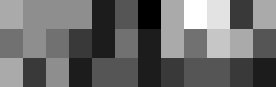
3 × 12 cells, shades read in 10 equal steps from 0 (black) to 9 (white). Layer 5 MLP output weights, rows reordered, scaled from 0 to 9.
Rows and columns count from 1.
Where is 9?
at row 1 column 9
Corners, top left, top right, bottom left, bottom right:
6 6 6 1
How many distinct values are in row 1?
8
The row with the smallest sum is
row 3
